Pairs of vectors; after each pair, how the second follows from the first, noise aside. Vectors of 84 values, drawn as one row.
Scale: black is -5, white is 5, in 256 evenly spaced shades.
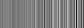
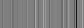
partly zeroed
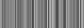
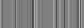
partly zeroed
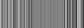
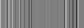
partly zeroed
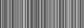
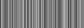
sign-scrambled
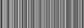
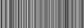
sign-scrambled
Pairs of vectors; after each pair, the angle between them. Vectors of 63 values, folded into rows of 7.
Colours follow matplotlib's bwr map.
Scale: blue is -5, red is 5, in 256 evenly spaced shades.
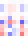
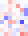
partly aligned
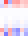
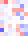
orthogonal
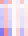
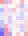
nearly parallel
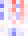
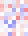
partly opposed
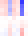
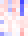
nearly parallel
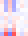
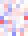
partly opposed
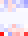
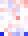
nearly opposite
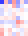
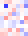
orthogonal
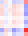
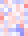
partly aligned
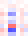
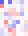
partly opposed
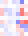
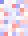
partly aligned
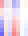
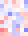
partly opposed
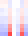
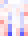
nearly opposite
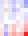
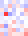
partly aligned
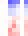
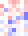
partly opposed
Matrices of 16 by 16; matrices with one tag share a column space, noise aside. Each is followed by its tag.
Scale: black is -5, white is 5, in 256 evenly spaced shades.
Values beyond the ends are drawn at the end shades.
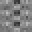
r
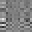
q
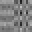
r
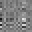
q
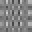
r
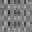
r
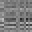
q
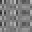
r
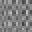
r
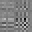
q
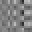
r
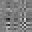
q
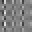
r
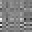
q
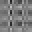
r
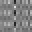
r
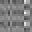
r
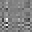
q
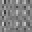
r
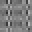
r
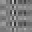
r
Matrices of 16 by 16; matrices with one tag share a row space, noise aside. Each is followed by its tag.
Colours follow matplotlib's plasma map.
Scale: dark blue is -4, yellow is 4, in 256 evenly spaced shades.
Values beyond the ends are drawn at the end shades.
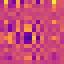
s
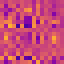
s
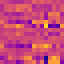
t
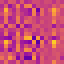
s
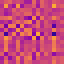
s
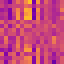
s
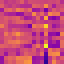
t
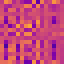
s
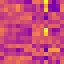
t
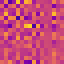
s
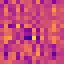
s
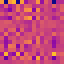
s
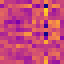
t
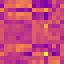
t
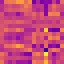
t
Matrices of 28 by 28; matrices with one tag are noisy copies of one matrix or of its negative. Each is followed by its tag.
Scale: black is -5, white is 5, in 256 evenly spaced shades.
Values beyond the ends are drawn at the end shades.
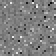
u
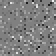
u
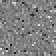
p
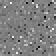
u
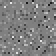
u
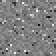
p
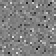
u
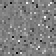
u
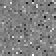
u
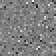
u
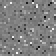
u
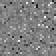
u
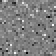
p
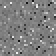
u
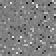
u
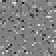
p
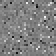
u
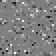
p
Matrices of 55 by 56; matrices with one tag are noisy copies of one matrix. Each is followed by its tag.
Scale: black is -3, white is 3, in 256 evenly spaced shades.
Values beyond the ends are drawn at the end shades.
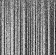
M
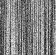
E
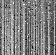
M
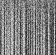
M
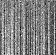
M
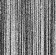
E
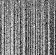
M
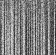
M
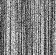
E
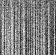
M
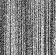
E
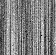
E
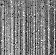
M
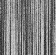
E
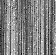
E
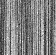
E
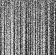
M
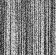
E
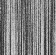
E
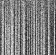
M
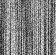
E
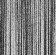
E
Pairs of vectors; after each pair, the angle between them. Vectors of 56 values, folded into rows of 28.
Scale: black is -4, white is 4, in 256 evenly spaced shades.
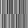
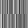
nearly parallel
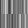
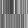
orthogonal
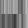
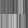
nearly opposite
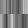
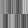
nearly parallel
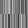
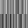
orthogonal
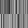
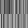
nearly parallel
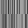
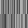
nearly parallel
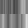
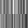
partly opposed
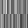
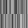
nearly opposite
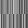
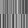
orthogonal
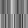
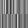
orthogonal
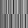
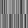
partly aligned
